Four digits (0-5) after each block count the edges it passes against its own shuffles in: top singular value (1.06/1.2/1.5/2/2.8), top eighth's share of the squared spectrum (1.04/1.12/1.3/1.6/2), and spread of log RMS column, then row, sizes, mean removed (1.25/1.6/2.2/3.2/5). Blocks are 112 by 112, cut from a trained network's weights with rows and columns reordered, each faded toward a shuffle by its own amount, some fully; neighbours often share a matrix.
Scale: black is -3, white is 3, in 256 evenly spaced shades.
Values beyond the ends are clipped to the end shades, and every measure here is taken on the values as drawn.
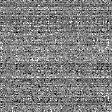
4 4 3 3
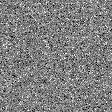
0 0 0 0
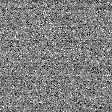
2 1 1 0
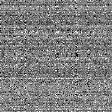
4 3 3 2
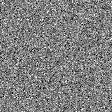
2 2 0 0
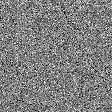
0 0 0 0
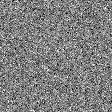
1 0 0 0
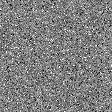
0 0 0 0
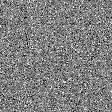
0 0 0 0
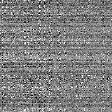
4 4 4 2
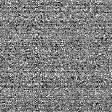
3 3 2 1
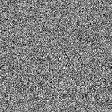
3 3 0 2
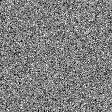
0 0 0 0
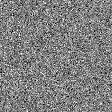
1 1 0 0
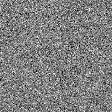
2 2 1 1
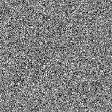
3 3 1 2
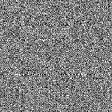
4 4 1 2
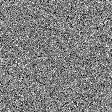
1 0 0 0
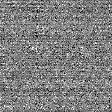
3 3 2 1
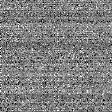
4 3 3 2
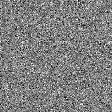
2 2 1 1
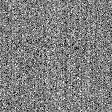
2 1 0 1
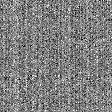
3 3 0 2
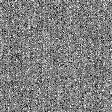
2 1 0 1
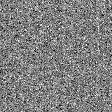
1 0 0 0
